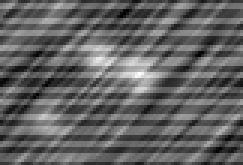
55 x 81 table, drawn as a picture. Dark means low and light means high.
Stripes running across repeat 12 times from top to bottom. There are no lone odd cells. Three bumps rise from the field. The middle left is the ninth with the lowest average.
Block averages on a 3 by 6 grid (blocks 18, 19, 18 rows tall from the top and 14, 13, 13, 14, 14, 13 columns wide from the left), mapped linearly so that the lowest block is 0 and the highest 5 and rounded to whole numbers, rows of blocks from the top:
2 2 2 1 2 1
0 1 4 5 2 1
1 3 1 1 2 1
